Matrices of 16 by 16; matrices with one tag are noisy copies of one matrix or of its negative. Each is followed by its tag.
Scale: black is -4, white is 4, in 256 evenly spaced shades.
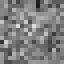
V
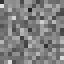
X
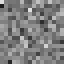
X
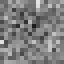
V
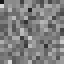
X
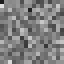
X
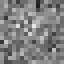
V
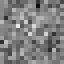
V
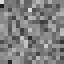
X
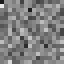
X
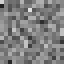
X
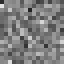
X
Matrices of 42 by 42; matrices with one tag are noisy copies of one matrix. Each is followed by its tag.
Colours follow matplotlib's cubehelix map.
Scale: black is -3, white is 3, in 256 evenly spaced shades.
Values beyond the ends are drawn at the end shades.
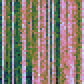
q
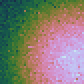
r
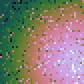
r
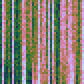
q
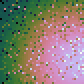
r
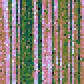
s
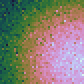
r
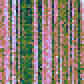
s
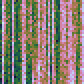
q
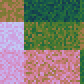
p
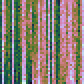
q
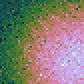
r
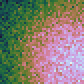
r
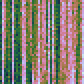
q
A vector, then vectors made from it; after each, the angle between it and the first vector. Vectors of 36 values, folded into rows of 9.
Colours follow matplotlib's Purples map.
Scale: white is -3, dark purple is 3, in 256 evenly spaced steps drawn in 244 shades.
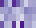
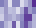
partly aligned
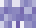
nearly opposite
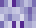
nearly parallel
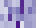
partly opposed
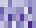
partly opposed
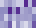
partly opposed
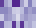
nearly parallel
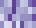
partly aligned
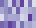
partly aligned
